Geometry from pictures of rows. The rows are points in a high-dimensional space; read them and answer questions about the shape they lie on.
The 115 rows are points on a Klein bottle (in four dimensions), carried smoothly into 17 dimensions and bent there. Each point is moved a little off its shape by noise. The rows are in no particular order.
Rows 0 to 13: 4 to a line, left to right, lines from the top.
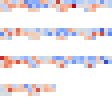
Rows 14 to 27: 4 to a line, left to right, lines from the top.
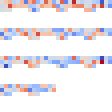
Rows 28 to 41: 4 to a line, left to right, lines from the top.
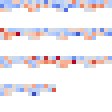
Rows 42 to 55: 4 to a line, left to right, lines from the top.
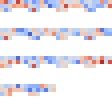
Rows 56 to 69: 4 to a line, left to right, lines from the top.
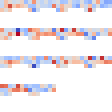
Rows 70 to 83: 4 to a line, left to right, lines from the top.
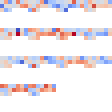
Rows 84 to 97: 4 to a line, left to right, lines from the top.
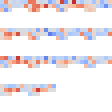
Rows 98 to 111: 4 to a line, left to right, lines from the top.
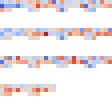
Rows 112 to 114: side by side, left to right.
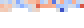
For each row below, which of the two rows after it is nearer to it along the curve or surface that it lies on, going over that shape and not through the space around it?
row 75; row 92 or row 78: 92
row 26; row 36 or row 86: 86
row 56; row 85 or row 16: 85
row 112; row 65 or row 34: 34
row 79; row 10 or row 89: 10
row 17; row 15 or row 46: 46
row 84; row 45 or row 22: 22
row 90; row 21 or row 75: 75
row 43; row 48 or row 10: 10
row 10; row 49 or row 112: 49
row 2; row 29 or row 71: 29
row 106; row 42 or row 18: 18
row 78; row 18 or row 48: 48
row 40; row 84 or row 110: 84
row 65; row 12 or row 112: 12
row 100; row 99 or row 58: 99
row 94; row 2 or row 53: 2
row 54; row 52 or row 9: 52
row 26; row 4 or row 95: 4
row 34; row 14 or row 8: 14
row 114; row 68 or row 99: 68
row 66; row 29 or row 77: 77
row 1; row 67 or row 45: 45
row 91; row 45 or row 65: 65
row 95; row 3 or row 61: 61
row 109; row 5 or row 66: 66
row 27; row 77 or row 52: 52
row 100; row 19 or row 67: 19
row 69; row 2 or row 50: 50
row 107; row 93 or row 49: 49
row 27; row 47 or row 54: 47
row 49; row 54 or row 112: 54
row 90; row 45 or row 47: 47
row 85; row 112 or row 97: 97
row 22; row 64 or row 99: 99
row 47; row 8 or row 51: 8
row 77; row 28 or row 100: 100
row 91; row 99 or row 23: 99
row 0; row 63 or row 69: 63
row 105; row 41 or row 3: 41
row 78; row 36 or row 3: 3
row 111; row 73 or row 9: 73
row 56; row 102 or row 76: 76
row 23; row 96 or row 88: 96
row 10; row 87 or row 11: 11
